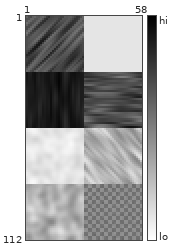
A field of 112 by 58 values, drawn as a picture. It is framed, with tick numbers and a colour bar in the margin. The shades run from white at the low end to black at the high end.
The table splits into 4 rows of 2 panels. Panel 1,1: high, slanting up to the right. Panel 1,2: very low, flat. Panel 2,1: very high, streaked downward, faint in contrast. Panel 2,2: high, streaked across. Panel 3,1: very low, blotchy, faint in contrast. Panel 3,2: low, slanting down to the right. Panel 4,1: low, blotchy. Panel 4,2: middling, checkered.
